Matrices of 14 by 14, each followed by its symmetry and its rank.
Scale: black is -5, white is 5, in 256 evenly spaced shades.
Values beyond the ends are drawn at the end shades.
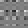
neither, rank one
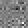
neither, rank three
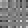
symmetric, rank one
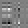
neither, rank one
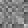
symmetric, rank three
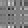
neither, rank one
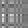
neither, rank one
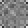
symmetric, rank three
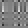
neither, rank one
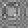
symmetric, rank two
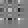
symmetric, rank one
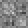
symmetric, rank three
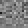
neither, rank three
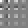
symmetric, rank one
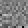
neither, rank three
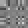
symmetric, rank two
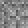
symmetric, rank three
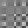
symmetric, rank one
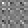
symmetric, rank two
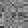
neither, rank three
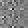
neither, rank three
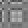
symmetric, rank one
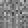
neither, rank three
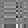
neither, rank one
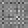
symmetric, rank two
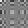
symmetric, rank one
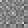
symmetric, rank three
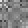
symmetric, rank three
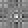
symmetric, rank two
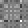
symmetric, rank two
